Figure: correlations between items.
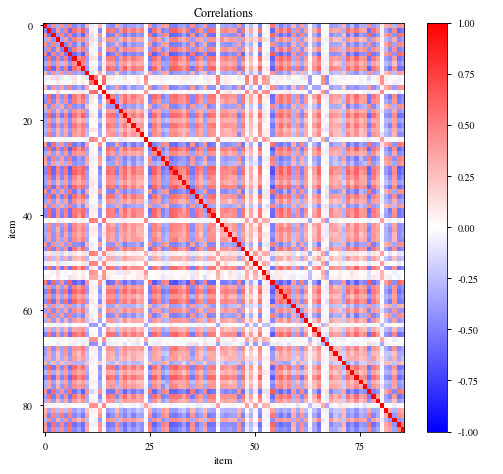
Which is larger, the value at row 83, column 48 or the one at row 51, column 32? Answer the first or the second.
the second
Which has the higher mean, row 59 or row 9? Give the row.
9
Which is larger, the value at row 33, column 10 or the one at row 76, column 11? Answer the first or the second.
the second
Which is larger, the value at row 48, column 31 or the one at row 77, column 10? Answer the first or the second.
the second
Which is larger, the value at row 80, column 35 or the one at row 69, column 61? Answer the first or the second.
the first
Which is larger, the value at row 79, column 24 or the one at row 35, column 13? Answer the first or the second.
the second
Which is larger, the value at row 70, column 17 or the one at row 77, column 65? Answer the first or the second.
the first
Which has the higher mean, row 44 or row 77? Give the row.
44
